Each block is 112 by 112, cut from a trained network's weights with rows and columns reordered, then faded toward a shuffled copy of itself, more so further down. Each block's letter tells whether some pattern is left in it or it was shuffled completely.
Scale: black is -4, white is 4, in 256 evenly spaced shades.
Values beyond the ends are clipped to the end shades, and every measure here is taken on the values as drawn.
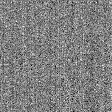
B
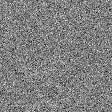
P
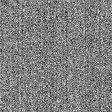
B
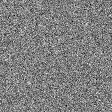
P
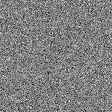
P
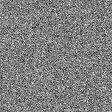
P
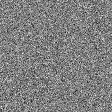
P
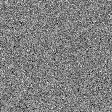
P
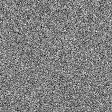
P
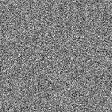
B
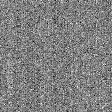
B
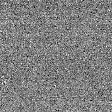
B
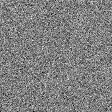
P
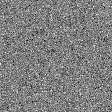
P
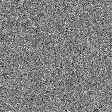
P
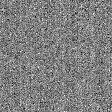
B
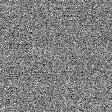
B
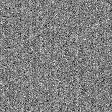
B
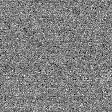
B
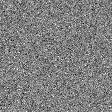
P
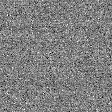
B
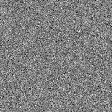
B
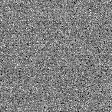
B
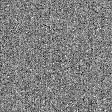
B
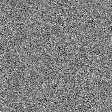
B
